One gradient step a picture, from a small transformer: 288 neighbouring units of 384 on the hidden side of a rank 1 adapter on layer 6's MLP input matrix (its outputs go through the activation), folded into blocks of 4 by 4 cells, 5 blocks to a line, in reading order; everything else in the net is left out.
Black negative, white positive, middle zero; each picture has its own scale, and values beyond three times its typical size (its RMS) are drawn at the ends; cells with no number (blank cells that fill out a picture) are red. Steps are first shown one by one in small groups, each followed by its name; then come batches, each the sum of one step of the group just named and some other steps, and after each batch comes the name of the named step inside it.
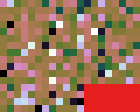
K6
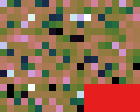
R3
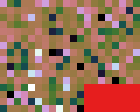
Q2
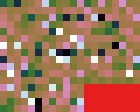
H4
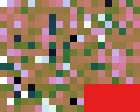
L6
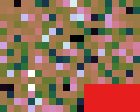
Q2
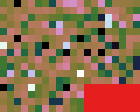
H4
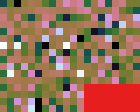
H4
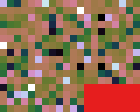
Q2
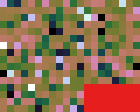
R3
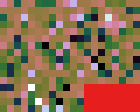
K6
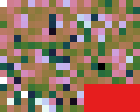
L6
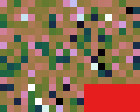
K6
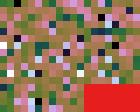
H4
